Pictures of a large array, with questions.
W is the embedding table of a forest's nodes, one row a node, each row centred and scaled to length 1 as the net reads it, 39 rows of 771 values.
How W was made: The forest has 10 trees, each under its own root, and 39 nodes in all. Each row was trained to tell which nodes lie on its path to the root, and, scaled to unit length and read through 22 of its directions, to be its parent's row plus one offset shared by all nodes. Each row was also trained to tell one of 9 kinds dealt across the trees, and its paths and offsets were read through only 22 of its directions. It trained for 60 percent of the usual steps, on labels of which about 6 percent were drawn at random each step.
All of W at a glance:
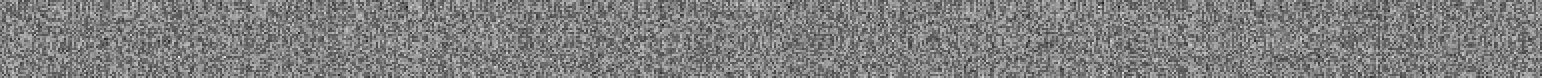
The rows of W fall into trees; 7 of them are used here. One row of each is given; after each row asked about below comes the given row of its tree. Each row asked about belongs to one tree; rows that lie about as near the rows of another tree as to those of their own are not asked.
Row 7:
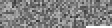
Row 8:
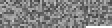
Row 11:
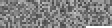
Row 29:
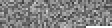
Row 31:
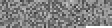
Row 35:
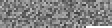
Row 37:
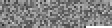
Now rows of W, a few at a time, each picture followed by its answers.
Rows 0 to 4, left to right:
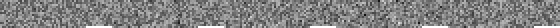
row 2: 37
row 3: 35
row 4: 35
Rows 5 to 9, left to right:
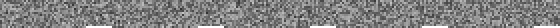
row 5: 29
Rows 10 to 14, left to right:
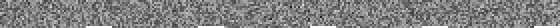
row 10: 31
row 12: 35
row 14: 11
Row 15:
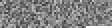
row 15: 11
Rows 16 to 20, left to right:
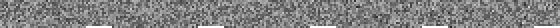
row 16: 31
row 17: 29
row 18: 7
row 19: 35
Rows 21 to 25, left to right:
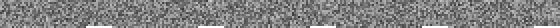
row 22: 35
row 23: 11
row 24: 37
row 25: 31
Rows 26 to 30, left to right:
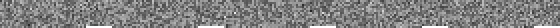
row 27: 8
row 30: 37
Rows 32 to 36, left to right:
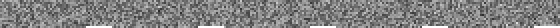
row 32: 8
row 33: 11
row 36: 7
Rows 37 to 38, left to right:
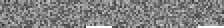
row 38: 7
